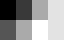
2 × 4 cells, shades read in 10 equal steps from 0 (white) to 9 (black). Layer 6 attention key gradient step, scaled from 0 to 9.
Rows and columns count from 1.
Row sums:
20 10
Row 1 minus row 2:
3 4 3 0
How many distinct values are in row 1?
4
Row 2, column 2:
3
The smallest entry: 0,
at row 2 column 3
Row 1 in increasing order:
1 3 7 9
